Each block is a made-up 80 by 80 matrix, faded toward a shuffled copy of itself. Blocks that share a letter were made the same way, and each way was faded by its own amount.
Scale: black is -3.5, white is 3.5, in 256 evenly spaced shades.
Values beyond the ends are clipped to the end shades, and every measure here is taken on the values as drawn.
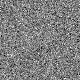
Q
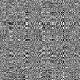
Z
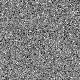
Q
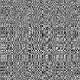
Z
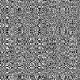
Z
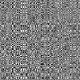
Z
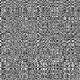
Z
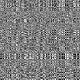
Z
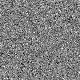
Q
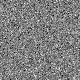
Q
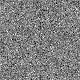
Q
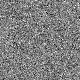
Q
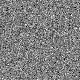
Q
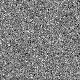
Q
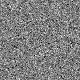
Q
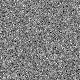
Q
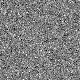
Q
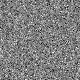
Q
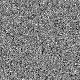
Q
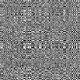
Z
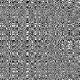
Z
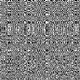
Z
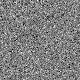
Q
